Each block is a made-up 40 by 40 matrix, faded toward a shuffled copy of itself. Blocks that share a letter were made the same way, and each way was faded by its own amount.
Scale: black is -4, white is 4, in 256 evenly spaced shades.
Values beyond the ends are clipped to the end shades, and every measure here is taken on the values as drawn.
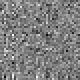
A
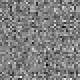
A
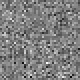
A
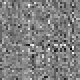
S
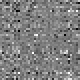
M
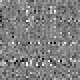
M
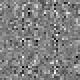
S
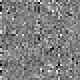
S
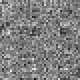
A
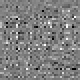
M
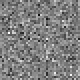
A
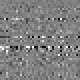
M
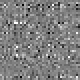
M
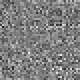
A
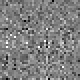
S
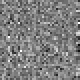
A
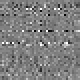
M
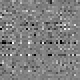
M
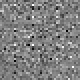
S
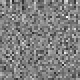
A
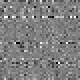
M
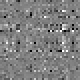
M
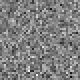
A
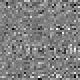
M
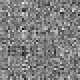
A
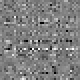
M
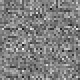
A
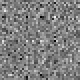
A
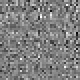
S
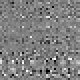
M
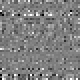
M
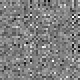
S
